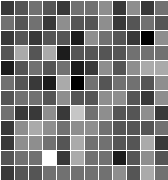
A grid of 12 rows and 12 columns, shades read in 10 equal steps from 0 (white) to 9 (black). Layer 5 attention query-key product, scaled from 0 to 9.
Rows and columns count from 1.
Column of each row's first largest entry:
1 4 11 5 1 6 11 2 1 1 9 1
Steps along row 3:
down up down same up down up up up up down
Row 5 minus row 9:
1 2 2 2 0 4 3 -1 0 -2 -3 -2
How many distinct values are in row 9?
5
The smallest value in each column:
5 3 3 0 3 2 4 4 4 4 3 3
